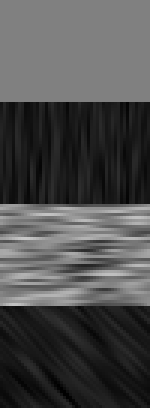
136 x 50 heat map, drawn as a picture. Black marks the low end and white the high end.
The table splits into 4 rows of 1 panel. Panel 1,1: middling, flat. Panel 2,1: very low, streaked downward, faint in contrast. Panel 3,1: middling, streaked across, strong in contrast. Panel 4,1: very low, slanting down to the right, faint in contrast.
